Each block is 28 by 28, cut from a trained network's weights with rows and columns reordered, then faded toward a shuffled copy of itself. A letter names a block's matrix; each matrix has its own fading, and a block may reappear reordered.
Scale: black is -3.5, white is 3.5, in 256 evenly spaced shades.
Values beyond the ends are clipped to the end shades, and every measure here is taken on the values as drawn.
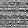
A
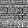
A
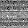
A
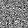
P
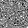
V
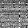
A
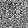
P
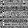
A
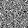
V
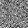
P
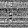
A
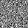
P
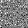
P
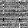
A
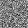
V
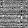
A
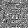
P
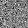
V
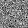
V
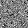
V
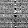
A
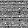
A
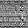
A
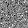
V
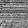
A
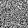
V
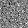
V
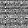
A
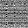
A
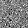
V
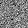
V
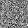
V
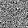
V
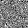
V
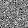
V
